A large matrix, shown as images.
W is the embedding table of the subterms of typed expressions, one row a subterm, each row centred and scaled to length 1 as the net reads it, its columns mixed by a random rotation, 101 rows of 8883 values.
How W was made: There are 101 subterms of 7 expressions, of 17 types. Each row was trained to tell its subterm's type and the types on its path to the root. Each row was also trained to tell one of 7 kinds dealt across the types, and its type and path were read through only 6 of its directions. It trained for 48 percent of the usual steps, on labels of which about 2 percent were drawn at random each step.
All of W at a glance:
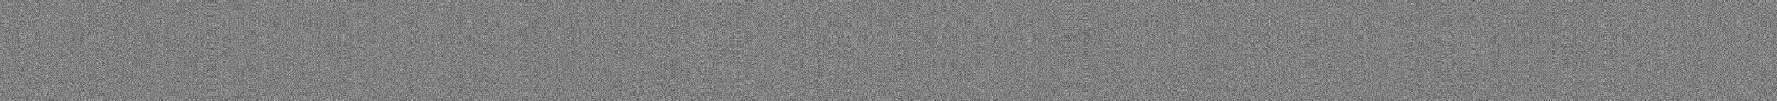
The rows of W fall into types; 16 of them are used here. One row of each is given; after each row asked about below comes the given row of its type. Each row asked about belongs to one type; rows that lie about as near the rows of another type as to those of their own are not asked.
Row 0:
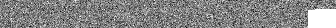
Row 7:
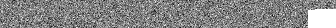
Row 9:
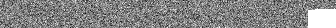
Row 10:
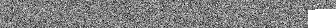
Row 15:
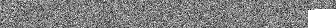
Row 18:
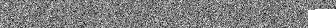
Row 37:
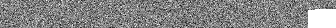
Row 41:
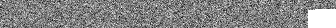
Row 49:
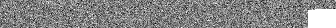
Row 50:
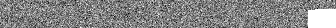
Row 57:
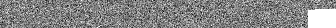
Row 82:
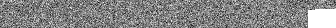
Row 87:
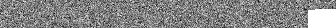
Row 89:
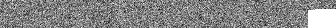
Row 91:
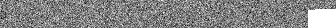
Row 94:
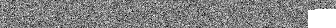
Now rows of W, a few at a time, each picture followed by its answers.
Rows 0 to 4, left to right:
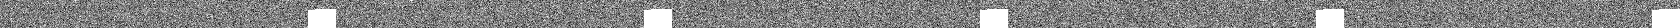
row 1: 0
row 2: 87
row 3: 18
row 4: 41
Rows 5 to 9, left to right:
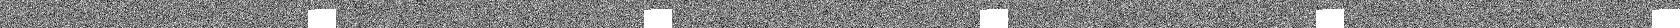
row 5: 9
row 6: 0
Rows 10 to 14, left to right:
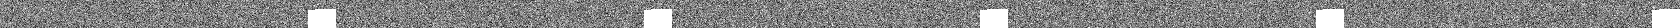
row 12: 50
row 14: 37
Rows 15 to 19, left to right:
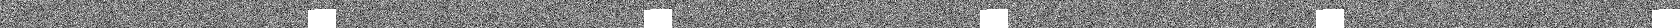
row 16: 15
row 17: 9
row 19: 87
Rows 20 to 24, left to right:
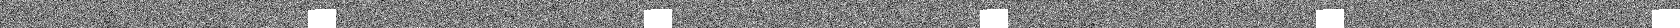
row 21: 57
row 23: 41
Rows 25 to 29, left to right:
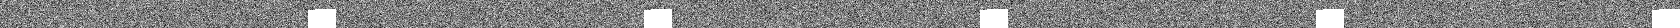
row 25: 50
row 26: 57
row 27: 37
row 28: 9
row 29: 82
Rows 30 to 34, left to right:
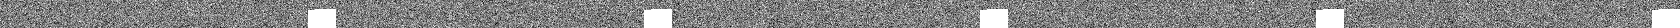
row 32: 15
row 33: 87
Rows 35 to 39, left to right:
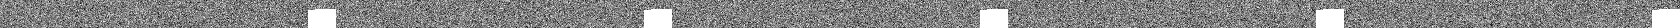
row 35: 82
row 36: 7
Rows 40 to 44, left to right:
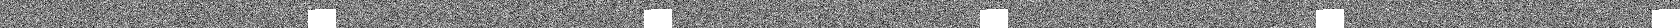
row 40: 37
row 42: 89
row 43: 89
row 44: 10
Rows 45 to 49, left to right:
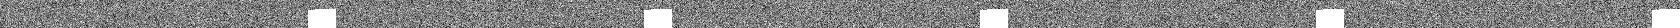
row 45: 50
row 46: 10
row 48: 15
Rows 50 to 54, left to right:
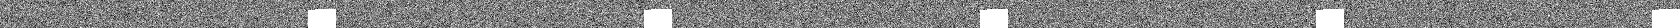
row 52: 37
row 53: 10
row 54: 15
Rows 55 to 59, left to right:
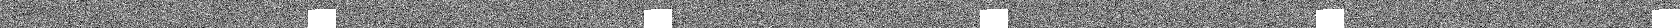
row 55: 0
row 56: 82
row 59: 94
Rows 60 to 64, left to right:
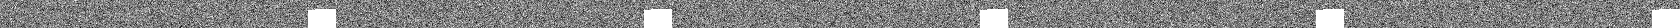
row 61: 87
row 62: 41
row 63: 94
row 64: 18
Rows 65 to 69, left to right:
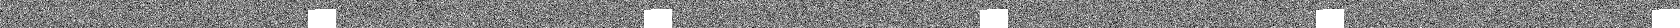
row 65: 87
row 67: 18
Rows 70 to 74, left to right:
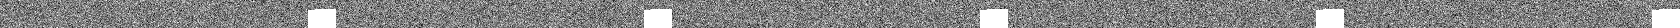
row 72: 87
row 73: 18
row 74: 57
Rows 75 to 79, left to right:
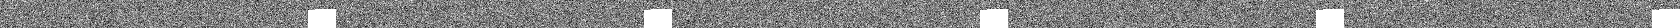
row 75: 89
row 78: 94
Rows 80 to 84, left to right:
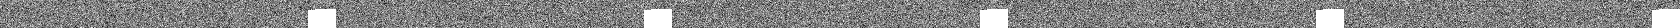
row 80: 50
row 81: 57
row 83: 82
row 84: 0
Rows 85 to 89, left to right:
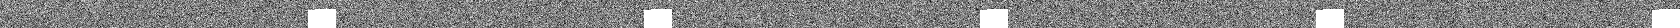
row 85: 57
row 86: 10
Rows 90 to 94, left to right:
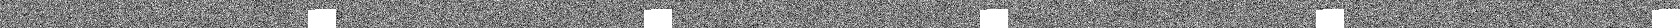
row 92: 41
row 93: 57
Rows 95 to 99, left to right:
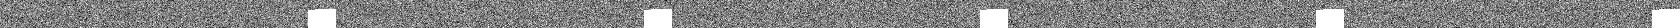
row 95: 50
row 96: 0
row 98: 0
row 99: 7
